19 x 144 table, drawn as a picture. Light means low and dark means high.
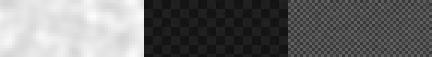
It is made of 1 by 3 panels. Panel 1,1: very low, blotchy, faint in contrast. Panel 1,2: very high, checkered, faint in contrast. Panel 1,3: high, checkered.
